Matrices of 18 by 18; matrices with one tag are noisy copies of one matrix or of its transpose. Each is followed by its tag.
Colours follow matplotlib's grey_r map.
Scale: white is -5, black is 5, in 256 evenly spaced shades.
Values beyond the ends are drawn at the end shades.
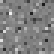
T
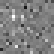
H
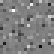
T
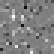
H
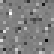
T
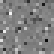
T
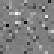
H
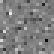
T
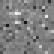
H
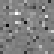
H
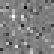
H
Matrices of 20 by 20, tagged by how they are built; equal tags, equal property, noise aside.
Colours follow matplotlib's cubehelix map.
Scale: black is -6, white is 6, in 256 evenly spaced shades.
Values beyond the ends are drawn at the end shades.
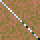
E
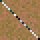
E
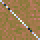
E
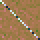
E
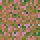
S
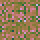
S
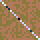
E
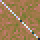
E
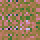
S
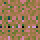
S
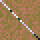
E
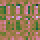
S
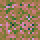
S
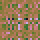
S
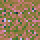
S
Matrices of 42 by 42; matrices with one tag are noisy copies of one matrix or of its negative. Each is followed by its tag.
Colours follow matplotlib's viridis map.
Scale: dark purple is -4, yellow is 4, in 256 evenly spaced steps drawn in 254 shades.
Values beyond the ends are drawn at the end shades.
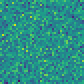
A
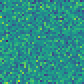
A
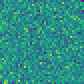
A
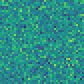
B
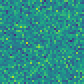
B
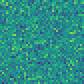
B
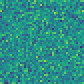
A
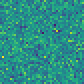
B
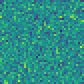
A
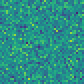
B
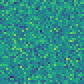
B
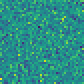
A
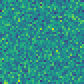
A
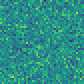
B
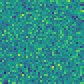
A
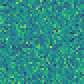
B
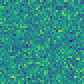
B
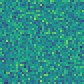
A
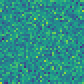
A
